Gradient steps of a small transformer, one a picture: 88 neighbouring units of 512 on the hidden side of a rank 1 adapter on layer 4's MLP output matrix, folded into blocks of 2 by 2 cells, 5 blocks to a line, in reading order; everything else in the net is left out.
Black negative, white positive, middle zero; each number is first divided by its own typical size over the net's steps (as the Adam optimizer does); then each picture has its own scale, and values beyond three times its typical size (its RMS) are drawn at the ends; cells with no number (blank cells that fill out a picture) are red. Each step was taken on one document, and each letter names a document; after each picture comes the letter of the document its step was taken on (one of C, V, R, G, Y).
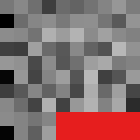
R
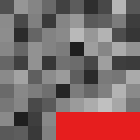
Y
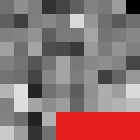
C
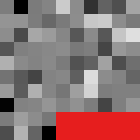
Y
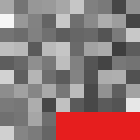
C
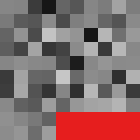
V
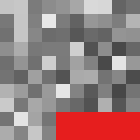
Y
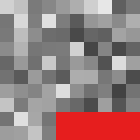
Y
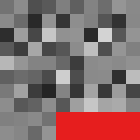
V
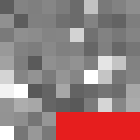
R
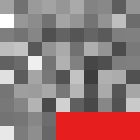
R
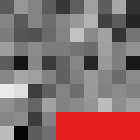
Y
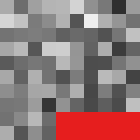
C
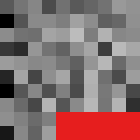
R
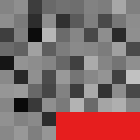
V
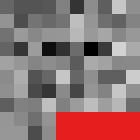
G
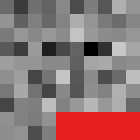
G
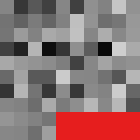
G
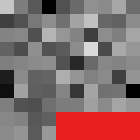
C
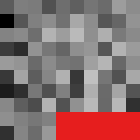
R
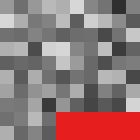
C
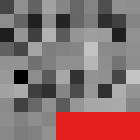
V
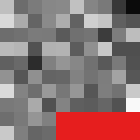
C
